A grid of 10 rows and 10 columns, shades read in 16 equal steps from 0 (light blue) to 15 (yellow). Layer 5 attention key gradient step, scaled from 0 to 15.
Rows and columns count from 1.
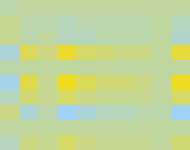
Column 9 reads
6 6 6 6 6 6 6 5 6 6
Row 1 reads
5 6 6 6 6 6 6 6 6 6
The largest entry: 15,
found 2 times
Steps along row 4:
up down up down down down same down up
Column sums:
49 70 63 75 66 64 63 63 59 72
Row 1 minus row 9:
-1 0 0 0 0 0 0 0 0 0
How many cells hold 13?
1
